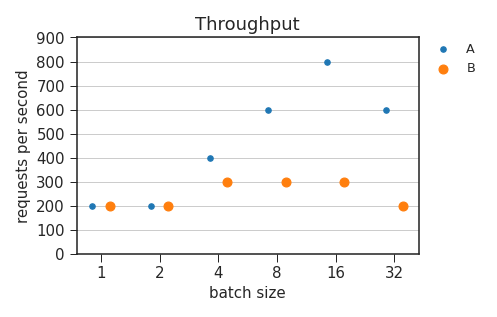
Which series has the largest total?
A
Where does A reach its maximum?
16
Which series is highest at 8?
A
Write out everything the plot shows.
Title: Throughput
x-axis: batch size, ticks 1 2 4 8 16 32
y-axis: requests per second, ticks 0 100 200 300 400 500 600 700 800 900
Legend: A, B
Values:
A: 200 200 400 600 800 600
B: 200 200 300 300 300 200
